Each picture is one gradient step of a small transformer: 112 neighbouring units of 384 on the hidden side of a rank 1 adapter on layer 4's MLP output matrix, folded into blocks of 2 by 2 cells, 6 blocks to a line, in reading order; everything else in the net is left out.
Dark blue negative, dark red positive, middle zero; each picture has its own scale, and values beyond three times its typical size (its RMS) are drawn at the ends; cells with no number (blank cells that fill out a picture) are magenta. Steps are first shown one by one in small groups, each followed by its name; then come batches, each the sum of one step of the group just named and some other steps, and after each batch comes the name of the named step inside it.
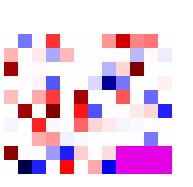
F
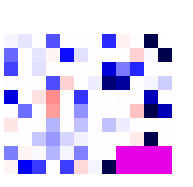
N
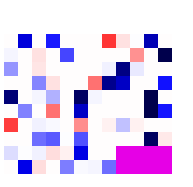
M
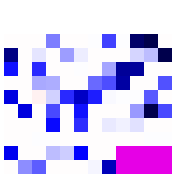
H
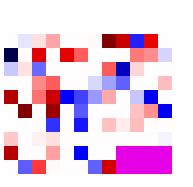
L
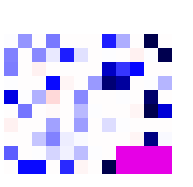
N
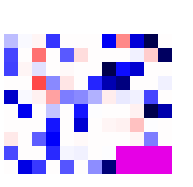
L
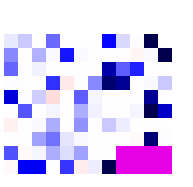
N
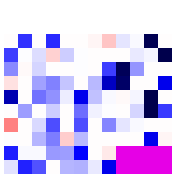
M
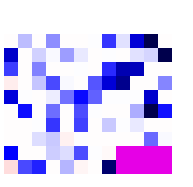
H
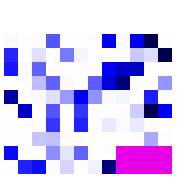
H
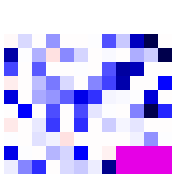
H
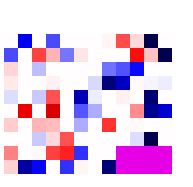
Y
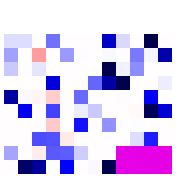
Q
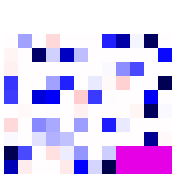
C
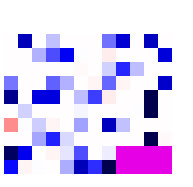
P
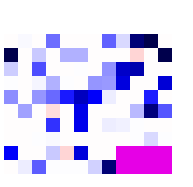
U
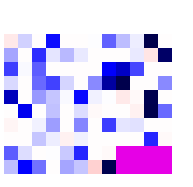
C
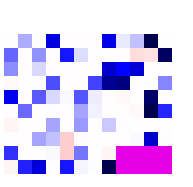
Y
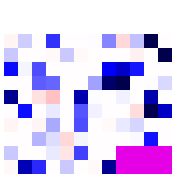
Y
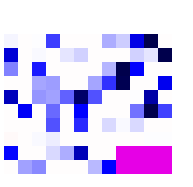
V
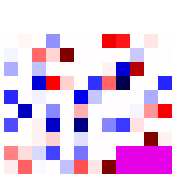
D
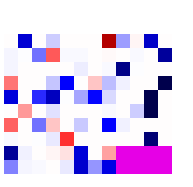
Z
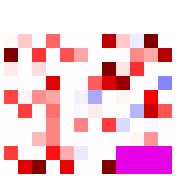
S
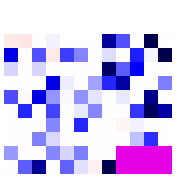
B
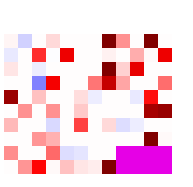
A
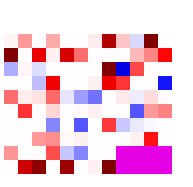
S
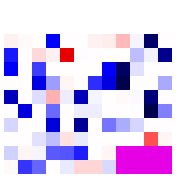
D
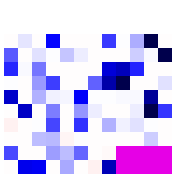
A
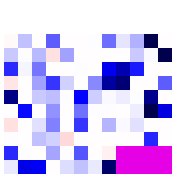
Z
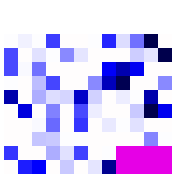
V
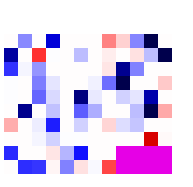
A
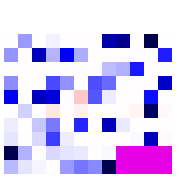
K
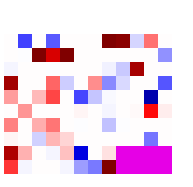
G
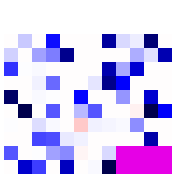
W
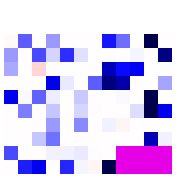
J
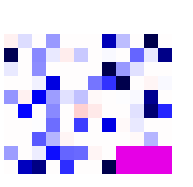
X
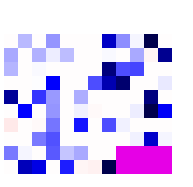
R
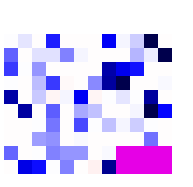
W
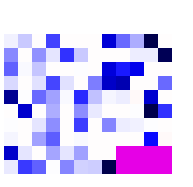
K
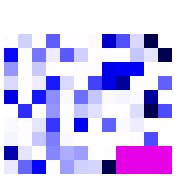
K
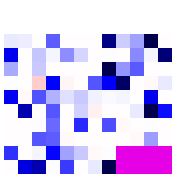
X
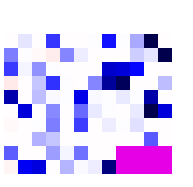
G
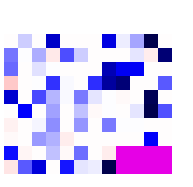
G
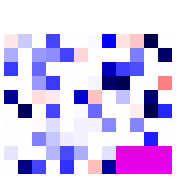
W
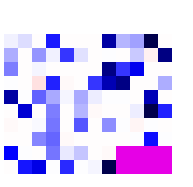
R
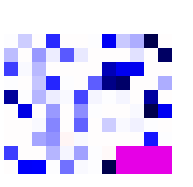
J
